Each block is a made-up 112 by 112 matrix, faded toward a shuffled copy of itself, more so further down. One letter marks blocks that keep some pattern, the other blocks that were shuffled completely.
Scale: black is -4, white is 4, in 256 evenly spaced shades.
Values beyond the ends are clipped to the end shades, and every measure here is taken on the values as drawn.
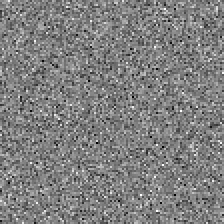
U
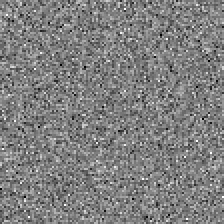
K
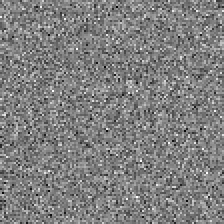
K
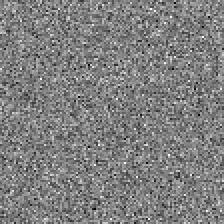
U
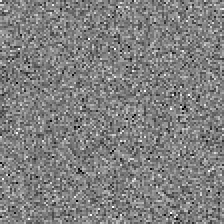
U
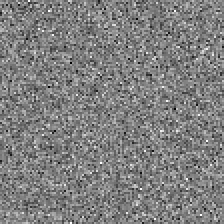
K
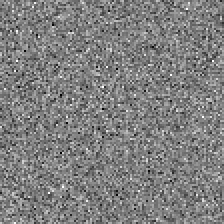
K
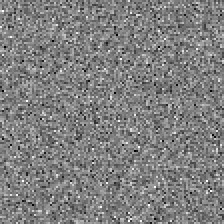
U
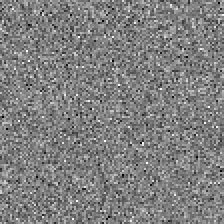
K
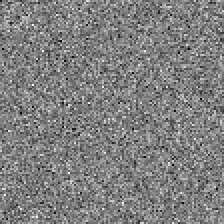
U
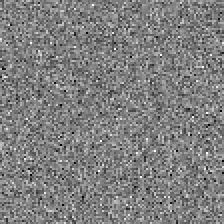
K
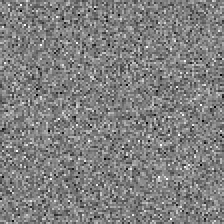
U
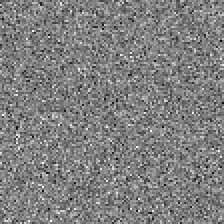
U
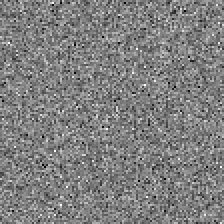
K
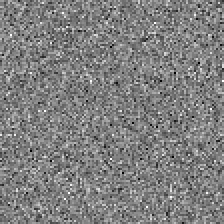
K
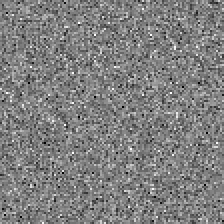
U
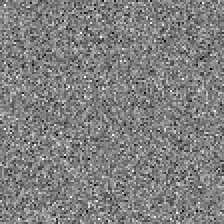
U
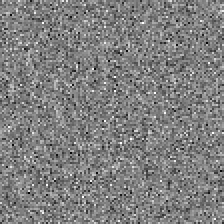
K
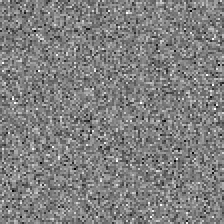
K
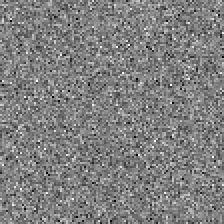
U
